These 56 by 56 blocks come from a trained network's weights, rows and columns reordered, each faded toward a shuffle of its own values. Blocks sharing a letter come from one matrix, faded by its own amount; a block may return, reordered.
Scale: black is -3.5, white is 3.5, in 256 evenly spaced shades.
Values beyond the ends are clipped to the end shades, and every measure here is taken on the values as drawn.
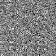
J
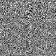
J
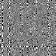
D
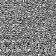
J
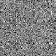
J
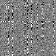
D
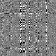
D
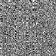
J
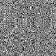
J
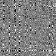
D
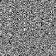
J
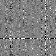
D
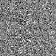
J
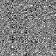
J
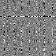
D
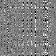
D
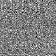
J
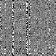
D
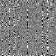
D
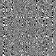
D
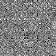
J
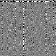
D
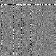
D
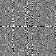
D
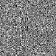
J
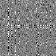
D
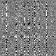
D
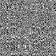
J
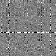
D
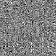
J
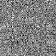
J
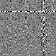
D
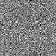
J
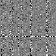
D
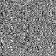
J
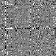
D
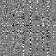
D
